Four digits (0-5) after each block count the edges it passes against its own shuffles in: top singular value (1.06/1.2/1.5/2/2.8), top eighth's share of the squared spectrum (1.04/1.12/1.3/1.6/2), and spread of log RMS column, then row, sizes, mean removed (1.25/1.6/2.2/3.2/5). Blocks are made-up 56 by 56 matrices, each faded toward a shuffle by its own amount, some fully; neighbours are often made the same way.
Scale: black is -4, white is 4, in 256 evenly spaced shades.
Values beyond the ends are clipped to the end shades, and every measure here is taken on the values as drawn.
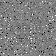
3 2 0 1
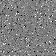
2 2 0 0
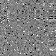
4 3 1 1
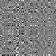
4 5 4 3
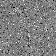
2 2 0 0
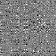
3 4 2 2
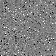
2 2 1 0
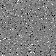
2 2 0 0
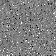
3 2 1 0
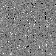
1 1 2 1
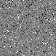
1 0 0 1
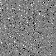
0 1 1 0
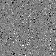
1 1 1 1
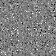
1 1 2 0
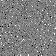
0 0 0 0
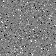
0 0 0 0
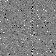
2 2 1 0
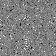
0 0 0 0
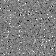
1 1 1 0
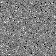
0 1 0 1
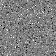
0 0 0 0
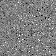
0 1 0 0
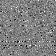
2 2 0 2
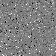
2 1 0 0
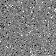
2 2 0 0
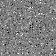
1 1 0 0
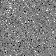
0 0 0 0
